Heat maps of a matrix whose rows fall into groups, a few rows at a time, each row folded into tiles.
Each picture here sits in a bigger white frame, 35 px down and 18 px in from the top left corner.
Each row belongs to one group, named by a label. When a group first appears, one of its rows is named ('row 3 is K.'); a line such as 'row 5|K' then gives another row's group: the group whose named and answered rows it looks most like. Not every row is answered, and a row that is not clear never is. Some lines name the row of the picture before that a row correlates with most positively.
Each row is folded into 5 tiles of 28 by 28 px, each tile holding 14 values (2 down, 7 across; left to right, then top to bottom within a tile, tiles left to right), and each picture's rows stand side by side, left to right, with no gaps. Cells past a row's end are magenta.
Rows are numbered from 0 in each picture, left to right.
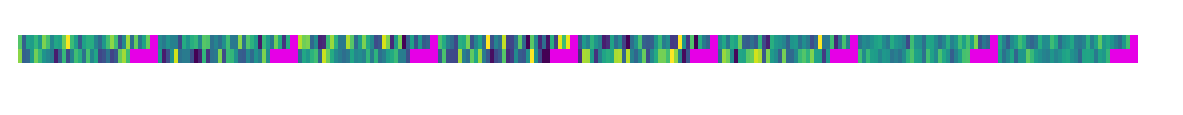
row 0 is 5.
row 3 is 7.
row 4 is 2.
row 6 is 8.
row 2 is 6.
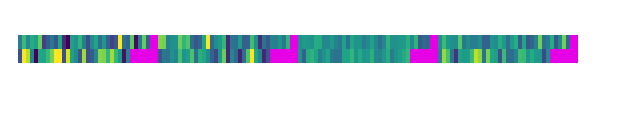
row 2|8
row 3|2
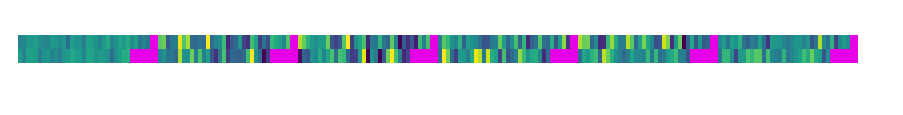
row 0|8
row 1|7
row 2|7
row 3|2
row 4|6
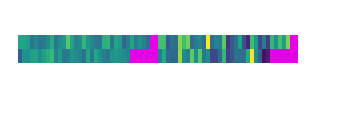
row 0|6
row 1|7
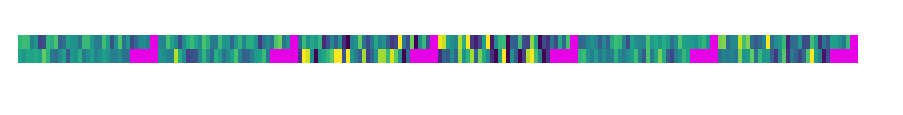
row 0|6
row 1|5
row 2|2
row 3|7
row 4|8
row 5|7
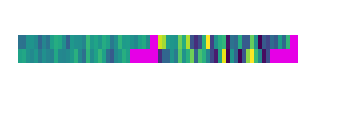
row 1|7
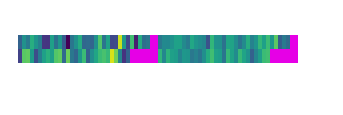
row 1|8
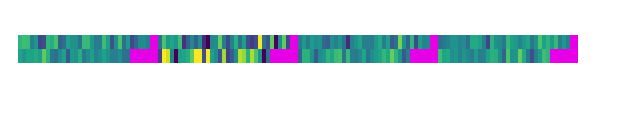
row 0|6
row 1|2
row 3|8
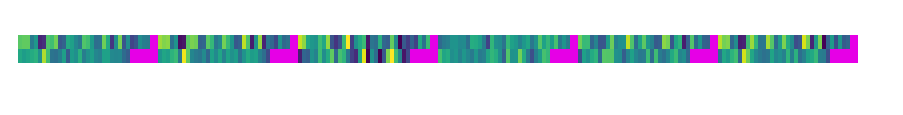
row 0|6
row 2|7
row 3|8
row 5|6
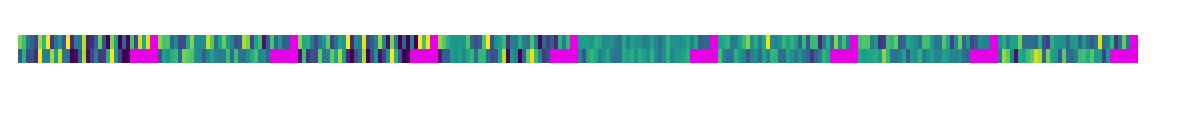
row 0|7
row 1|6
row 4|8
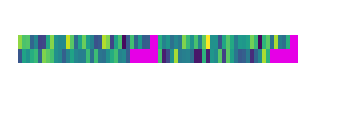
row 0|6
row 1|5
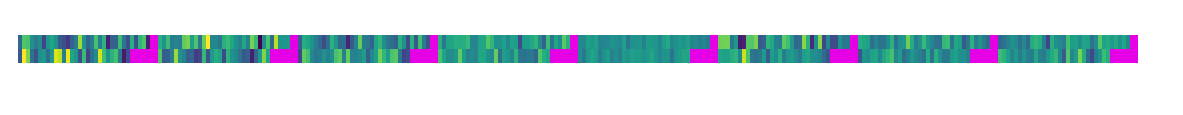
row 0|2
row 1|5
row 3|5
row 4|8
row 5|6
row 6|6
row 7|8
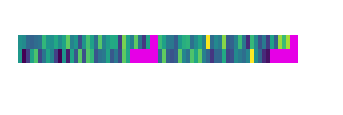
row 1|7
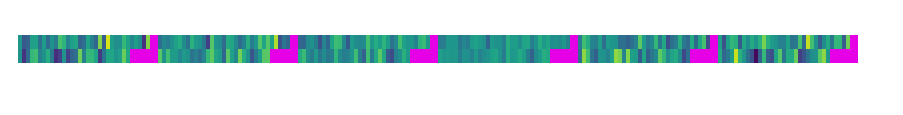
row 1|8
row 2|8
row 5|5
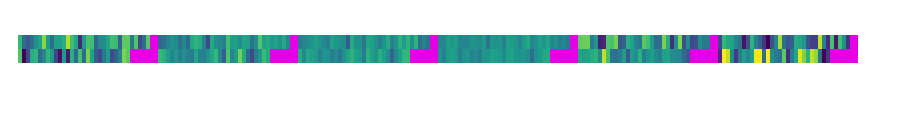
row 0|5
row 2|8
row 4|6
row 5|2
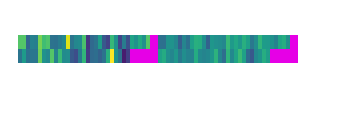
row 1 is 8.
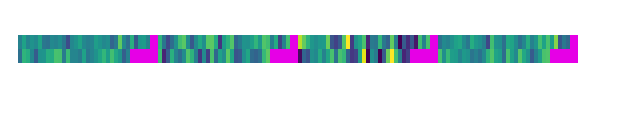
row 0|2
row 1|5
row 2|7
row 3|8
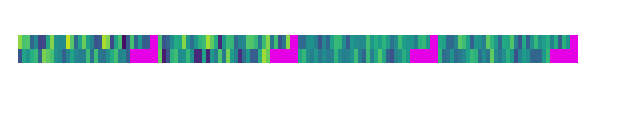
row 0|6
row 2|8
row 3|5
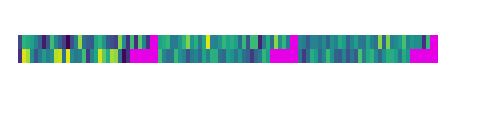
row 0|2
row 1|5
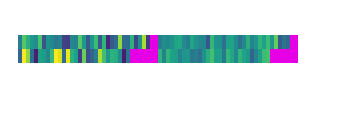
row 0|2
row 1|8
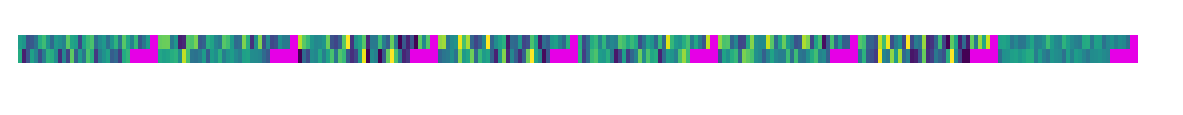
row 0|5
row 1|6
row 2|7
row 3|7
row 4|5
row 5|6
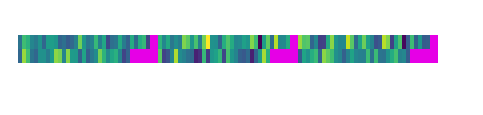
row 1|5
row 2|6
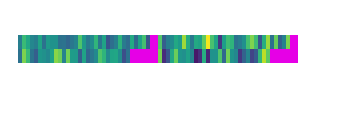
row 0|2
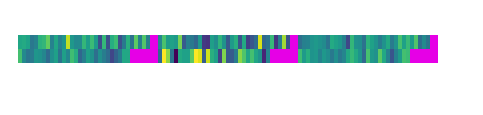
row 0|5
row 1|2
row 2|8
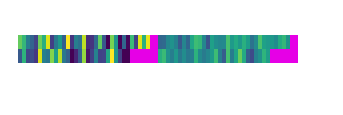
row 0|7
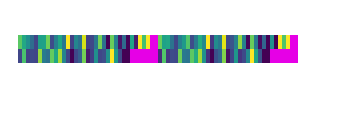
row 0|7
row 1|7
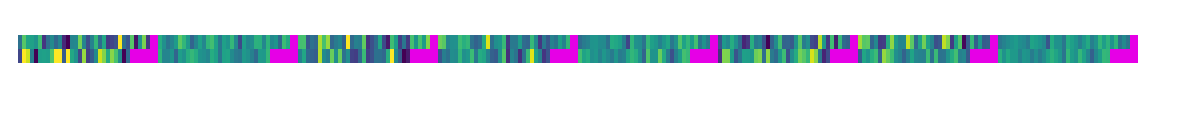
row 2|7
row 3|7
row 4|8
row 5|2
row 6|6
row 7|8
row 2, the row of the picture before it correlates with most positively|0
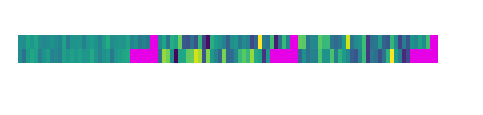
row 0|8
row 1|2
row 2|7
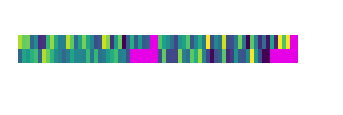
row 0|6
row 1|7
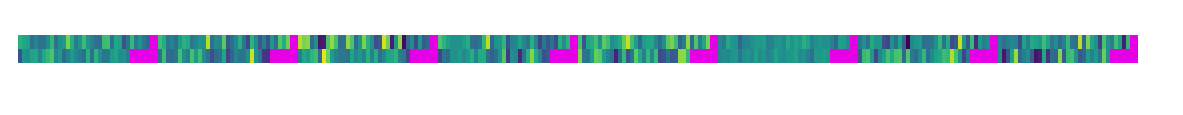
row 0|6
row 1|7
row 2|6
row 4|5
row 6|2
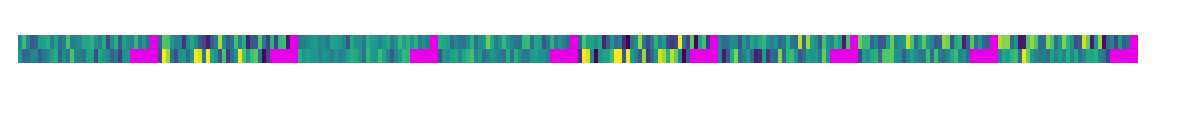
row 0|5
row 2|8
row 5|5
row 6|6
